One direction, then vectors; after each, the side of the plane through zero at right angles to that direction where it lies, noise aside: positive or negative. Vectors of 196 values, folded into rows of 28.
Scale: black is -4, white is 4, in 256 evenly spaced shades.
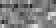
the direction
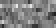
negative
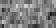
negative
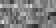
negative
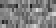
positive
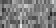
negative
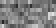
positive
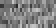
positive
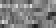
negative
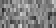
negative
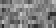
negative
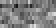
positive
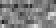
positive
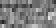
positive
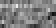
negative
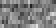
positive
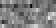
positive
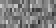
negative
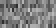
positive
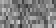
positive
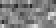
positive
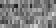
positive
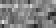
negative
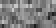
negative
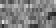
negative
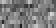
positive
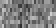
positive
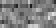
positive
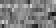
negative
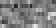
positive
